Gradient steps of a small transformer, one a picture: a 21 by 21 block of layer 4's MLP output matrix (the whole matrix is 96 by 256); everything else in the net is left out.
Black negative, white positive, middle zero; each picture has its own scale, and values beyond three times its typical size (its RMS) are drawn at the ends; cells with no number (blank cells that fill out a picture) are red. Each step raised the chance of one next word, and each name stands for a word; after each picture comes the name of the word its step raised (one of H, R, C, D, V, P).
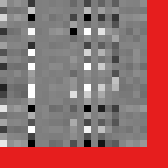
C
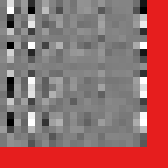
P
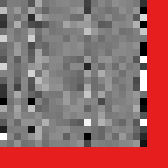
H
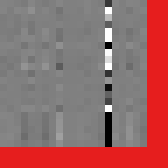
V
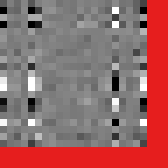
H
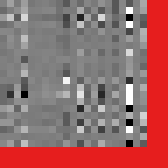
C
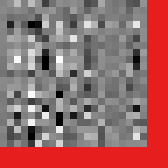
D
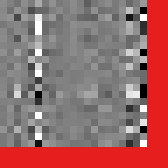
C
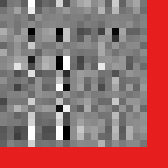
V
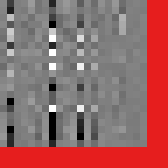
V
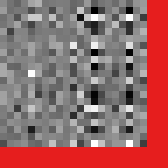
C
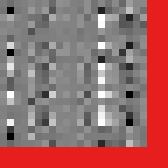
P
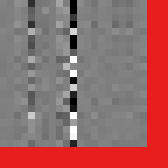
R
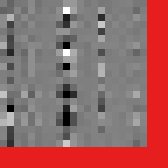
P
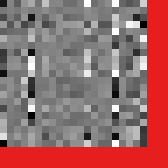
D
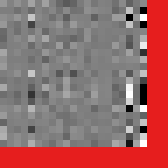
C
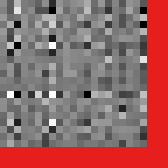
P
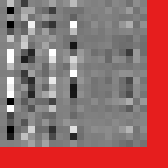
D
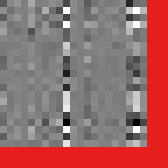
H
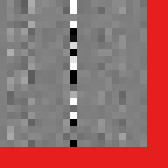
H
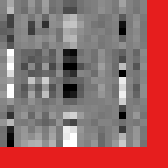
D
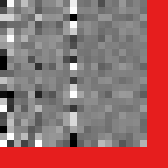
C
